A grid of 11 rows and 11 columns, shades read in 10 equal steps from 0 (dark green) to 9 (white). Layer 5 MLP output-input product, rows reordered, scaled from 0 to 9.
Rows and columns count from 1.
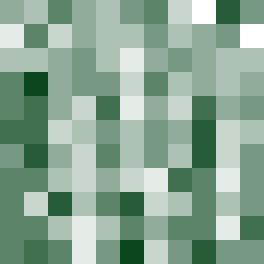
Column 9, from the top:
9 5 5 5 2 1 1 3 3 3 1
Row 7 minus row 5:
1 -1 0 0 1 -2 -1 -1 -1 2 0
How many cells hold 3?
20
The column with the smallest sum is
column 2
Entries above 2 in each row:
10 11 11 10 8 8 9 10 9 10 8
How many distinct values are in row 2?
7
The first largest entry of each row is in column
9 11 6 6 6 3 4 7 2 4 4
